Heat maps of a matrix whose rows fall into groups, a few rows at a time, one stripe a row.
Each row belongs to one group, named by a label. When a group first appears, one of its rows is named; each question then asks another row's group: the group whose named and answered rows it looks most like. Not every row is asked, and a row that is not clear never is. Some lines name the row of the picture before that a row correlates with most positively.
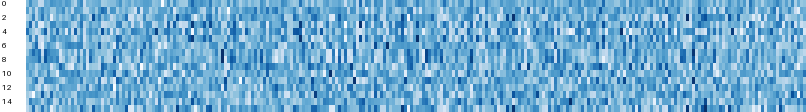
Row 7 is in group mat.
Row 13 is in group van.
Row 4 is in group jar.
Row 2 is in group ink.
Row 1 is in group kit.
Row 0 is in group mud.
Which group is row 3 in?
mud
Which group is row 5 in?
mud
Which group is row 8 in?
mat
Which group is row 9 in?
kit
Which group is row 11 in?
mat
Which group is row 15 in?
ink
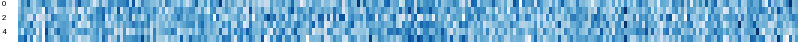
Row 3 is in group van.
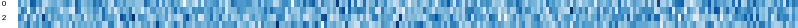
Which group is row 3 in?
mat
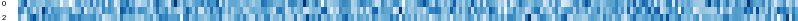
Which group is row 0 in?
mat
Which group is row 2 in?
van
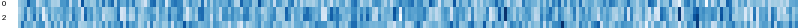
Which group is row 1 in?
ink
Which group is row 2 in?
ink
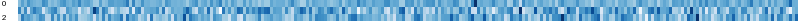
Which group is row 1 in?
kit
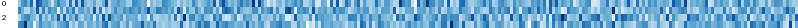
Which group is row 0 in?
mat
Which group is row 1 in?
jar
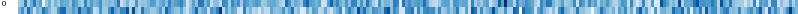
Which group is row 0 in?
ink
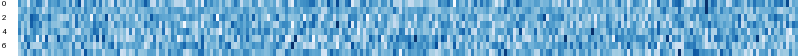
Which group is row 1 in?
ink
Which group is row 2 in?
mat
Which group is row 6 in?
mud
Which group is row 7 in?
ink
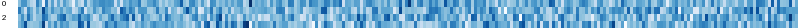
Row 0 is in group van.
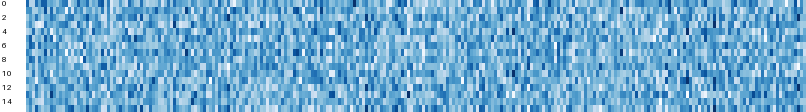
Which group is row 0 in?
van
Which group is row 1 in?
jar
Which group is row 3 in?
mud
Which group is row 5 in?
jar
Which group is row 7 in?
jar
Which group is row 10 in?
ink
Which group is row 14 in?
mud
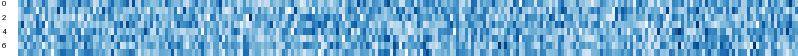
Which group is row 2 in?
van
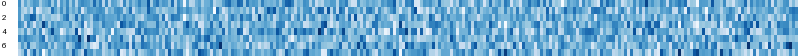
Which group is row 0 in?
jar
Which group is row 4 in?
kit
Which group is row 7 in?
ink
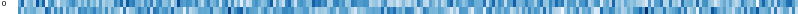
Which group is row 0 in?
jar
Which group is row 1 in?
jar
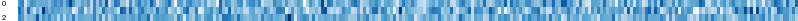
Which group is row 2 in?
jar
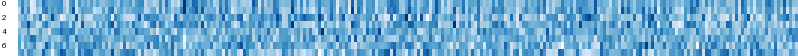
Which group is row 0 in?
mud
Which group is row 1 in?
mud
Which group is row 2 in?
kit
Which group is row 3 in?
mud
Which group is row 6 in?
jar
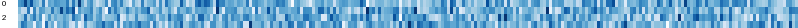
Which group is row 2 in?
ink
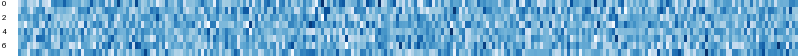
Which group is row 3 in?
van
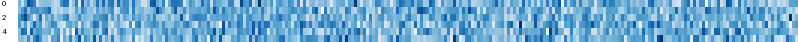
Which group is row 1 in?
mat
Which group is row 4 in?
mat
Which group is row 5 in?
van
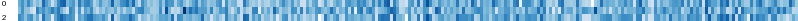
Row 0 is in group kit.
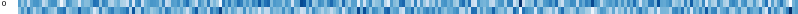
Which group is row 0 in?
kit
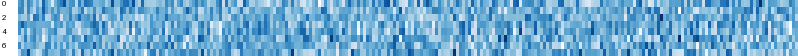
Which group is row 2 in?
van
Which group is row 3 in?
kit
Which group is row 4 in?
kit
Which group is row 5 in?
ink
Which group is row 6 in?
jar
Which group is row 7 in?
mud
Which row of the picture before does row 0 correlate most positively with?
1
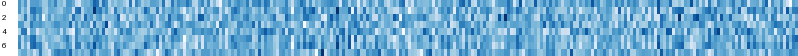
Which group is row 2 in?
ink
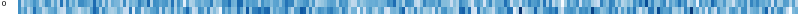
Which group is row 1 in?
kit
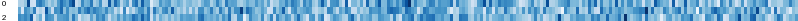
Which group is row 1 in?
jar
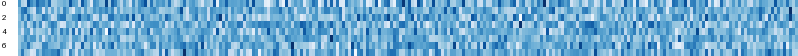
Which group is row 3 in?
kit
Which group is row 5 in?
ink
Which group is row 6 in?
mud
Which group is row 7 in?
mud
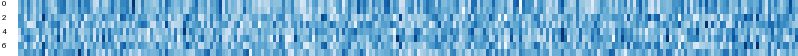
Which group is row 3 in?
mud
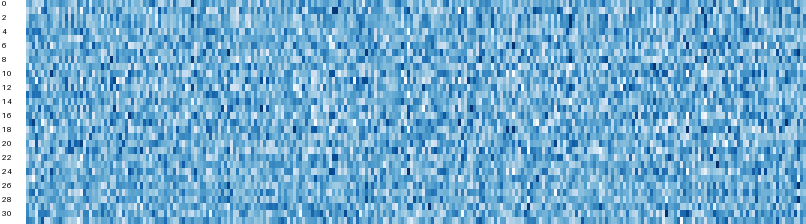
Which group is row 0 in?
mud
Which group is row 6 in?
ink
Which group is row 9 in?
jar
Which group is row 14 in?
jar
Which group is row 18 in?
ink
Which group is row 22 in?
van
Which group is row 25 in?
van
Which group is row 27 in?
mat
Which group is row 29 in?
kit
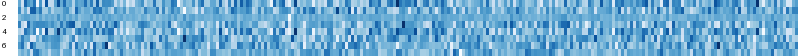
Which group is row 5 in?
mud
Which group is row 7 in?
van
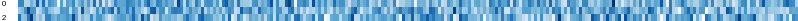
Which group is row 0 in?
jar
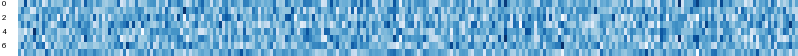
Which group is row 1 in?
mud
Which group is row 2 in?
jar
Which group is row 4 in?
van
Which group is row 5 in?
ink
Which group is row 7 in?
jar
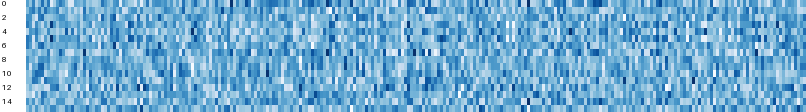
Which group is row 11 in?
mat
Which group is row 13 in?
van
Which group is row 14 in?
kit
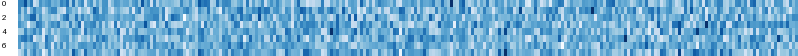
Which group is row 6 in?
jar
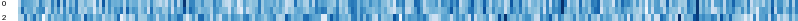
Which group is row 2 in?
ink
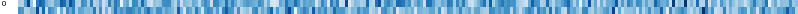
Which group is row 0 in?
mat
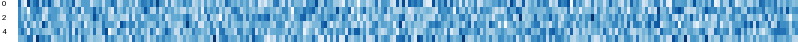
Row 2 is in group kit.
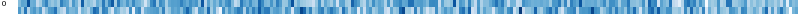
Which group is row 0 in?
mud
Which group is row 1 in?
kit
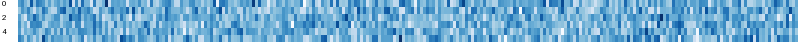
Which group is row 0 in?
mat
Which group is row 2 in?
van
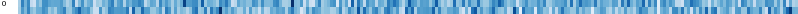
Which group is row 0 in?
mud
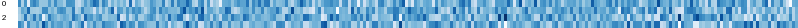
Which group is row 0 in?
kit
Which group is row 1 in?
mud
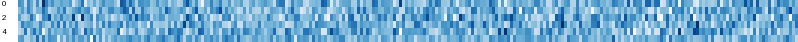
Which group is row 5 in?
jar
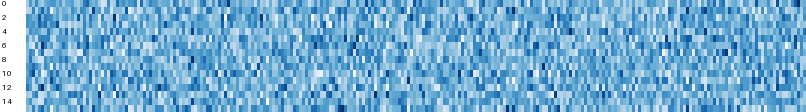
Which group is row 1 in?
ink
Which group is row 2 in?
mat
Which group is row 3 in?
mat
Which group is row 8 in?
mud
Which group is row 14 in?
mud
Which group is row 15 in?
ink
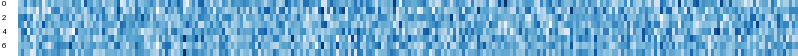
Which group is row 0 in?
ink
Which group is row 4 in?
mat
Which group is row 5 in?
mud
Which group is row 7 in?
mud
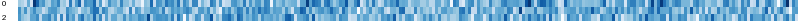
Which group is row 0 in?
van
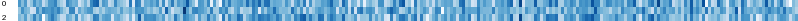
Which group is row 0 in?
kit
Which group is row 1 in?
mud
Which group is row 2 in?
kit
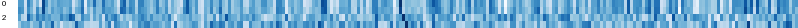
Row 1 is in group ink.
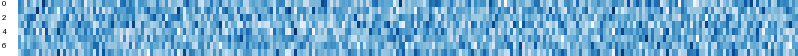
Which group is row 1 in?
jar
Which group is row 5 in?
jar
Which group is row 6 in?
kit
